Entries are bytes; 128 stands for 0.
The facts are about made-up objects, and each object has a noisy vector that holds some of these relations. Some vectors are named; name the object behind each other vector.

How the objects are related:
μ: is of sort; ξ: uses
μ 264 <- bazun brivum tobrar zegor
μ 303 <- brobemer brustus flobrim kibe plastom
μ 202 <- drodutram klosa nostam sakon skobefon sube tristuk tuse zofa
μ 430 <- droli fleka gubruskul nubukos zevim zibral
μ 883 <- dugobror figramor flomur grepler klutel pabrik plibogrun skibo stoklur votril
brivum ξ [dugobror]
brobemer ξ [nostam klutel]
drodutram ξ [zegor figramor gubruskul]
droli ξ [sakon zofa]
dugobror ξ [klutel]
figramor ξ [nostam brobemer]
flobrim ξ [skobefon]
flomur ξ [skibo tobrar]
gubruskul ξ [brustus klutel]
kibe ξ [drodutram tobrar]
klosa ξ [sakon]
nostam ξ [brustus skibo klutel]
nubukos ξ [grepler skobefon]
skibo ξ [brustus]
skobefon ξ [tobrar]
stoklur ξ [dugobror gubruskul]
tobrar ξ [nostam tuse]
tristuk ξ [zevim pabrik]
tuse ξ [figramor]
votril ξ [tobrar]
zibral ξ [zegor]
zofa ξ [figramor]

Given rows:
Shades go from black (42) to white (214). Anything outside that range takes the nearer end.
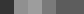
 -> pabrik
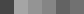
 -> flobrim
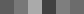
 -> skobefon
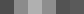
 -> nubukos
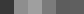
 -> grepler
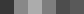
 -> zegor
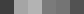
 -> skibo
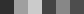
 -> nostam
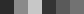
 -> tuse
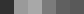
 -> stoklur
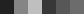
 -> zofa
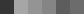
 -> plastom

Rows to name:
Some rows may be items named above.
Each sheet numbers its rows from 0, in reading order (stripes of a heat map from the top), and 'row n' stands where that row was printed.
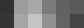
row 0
stoklur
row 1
gubruskul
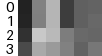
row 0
drodutram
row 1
drodutram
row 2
brobemer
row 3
kibe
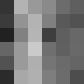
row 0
brustus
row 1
brivum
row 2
drodutram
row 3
tobrar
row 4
flomur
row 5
dugobror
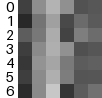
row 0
fleka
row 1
sakon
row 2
skobefon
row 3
zevim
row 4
plibogrun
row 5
bazun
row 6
tuse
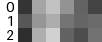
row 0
gubruskul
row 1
votril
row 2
figramor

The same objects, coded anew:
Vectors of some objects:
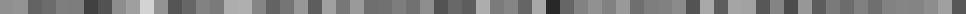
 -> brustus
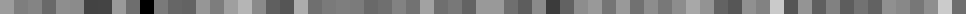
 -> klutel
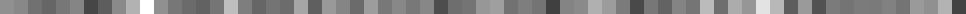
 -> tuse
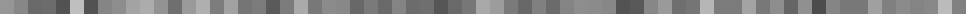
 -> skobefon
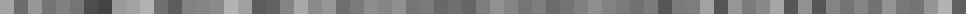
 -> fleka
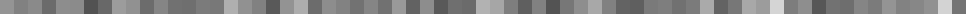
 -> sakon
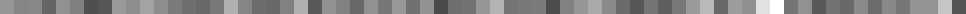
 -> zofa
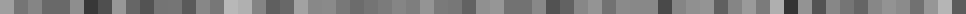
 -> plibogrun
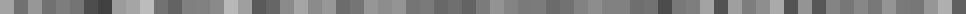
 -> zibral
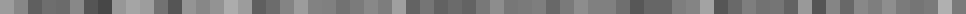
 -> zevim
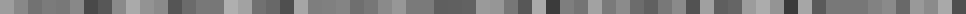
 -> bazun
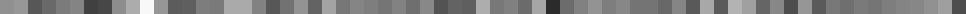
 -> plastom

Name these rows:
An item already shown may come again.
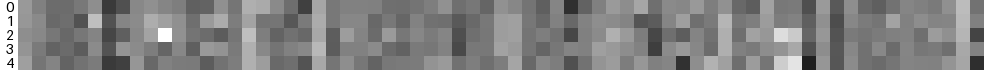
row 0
skibo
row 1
skobefon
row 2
tuse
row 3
nostam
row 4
figramor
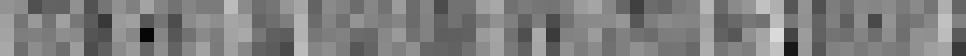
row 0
drodutram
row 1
gubruskul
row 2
brivum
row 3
tobrar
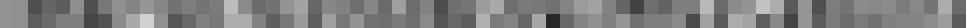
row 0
drodutram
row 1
brustus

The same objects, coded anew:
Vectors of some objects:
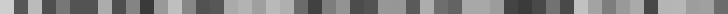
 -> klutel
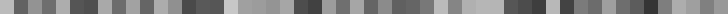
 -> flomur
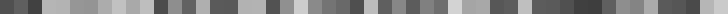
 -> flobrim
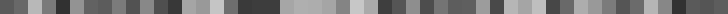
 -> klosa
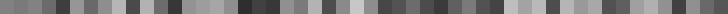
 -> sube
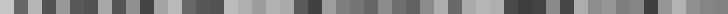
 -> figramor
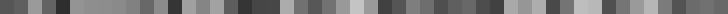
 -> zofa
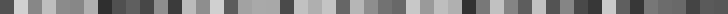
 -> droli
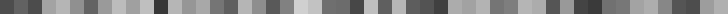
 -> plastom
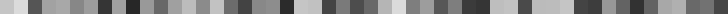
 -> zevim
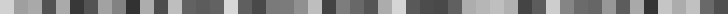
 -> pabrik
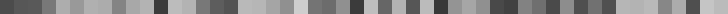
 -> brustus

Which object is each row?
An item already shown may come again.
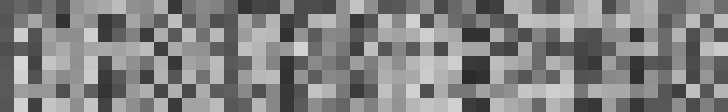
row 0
skobefon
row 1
zegor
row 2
gubruskul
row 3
brobemer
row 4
nubukos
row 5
gubruskul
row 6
bazun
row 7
nubukos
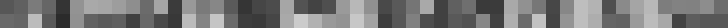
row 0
nostam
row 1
sakon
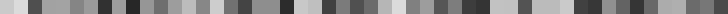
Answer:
zevim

